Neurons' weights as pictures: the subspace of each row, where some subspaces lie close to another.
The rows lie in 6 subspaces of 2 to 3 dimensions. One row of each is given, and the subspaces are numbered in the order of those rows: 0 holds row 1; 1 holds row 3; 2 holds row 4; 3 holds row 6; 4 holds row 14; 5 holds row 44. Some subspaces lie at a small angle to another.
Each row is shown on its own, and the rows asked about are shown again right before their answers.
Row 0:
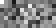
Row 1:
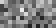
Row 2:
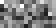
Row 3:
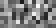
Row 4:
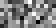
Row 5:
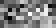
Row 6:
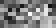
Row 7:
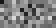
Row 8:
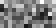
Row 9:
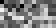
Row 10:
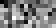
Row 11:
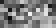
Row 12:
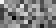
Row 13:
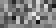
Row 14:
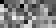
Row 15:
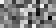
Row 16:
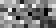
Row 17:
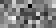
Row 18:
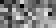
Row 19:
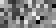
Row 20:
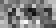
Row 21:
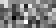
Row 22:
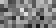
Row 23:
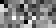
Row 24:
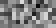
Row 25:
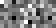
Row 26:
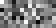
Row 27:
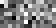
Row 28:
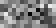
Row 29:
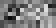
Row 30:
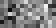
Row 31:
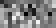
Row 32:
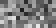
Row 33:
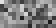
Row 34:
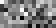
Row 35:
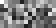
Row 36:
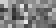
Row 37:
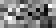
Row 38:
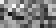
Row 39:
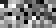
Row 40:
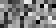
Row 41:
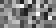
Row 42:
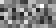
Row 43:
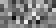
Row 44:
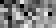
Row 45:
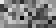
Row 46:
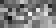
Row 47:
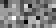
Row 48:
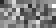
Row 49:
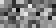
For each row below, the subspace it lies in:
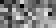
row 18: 5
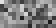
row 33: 0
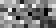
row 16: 5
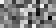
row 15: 1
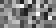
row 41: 1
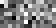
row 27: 4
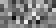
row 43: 1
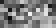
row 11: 3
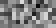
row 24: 1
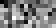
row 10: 5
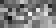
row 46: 3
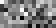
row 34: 0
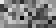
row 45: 0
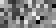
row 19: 2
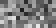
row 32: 0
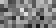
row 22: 0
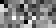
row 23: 4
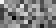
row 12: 4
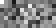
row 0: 2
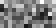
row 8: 4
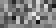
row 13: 1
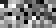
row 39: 4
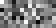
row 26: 2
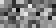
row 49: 2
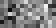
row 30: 0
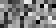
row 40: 2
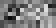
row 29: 3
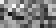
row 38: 4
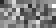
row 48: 2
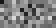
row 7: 2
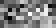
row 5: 3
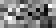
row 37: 3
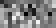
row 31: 5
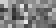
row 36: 5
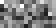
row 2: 4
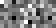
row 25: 1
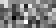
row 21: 5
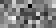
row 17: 1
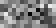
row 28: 1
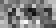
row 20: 5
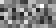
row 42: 2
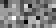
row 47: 5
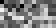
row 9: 4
